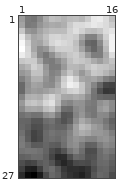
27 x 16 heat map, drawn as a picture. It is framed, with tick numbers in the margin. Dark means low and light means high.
No lone cell stands out from its neighbours. The field climbs toward the top. No single row or column stands out from its neighbours. The field is mottled with small blotches. The bottom left is the ninth with the lowest average.
